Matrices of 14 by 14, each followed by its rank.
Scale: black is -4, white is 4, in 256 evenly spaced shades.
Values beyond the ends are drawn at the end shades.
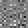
three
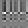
one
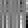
one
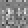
three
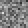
full rank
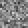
full rank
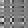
one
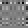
one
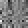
three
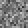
full rank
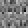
three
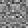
three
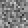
full rank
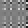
one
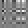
one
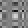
one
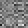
three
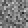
full rank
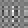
one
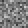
full rank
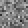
full rank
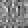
three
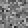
full rank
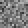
full rank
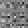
three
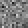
three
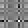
one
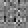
three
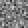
full rank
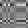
one
